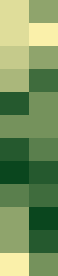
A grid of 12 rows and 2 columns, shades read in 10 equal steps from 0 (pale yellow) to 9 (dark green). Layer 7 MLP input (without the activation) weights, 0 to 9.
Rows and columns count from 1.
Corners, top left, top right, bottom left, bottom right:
1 4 0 5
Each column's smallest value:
0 0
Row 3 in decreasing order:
4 2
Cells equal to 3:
1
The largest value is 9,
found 2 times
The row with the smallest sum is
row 2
